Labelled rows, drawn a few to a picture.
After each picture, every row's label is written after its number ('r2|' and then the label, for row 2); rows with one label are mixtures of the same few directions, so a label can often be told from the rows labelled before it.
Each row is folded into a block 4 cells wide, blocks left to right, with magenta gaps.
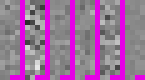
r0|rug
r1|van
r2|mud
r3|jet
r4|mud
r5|mud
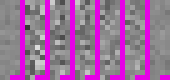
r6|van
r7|mud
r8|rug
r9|rug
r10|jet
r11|van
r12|jet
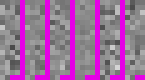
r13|mud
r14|mud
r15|van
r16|rug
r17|mud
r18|jet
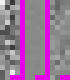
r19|rug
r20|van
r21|jet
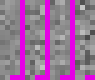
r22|jet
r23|mud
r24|rug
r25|rug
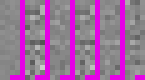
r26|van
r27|mud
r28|van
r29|mud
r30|mud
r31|rug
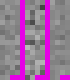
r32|mud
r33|van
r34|rug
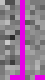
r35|rug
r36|van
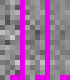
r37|van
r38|jet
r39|jet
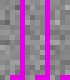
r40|van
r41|mud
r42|van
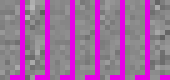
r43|mud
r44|jet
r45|mud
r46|rug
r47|jet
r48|mud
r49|rug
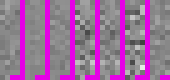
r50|jet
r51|rug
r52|van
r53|jet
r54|jet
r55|mud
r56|van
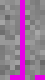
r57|mud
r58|jet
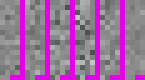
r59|mud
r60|rug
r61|van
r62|jet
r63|jet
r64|jet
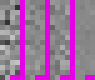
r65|van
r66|van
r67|mud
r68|jet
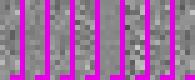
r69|jet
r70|rug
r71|jet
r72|van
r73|mud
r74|mud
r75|van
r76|jet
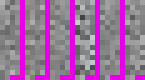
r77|rug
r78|van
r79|van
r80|mud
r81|jet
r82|mud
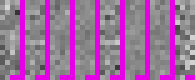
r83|jet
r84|mud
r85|jet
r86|jet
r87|mud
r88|rug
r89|rug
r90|mud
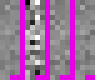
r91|rug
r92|rug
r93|jet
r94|rug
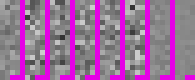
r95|rug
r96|jet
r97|rug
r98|van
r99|van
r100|rug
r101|mud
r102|mud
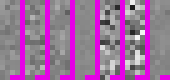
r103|rug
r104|mud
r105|jet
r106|rug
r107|van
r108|rug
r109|jet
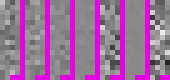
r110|rug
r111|rug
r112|mud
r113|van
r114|mud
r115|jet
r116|jet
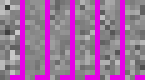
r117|rug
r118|van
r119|jet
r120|rug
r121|jet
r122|mud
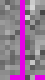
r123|rug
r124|jet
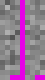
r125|rug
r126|van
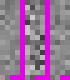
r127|jet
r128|mud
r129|van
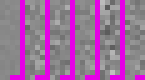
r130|van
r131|mud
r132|van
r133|mud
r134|rug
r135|van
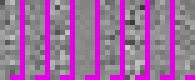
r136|rug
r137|mud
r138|rug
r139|jet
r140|rug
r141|van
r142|rug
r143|van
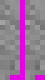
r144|van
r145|van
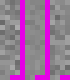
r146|van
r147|van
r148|mud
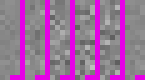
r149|jet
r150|jet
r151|jet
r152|mud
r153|van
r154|mud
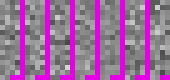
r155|van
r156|mud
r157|mud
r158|van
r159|rug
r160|van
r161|rug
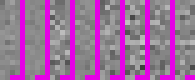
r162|rug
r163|van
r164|jet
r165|van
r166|rug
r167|mud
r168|van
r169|mud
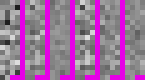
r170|van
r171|rug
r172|rug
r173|rug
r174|mud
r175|jet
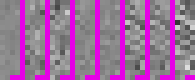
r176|jet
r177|jet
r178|jet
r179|jet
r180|van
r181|van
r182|van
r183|van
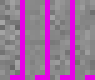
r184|van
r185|mud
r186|jet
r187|jet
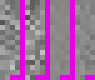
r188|van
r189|jet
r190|mud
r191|mud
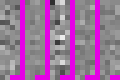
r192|van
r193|rug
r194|rug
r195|van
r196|mud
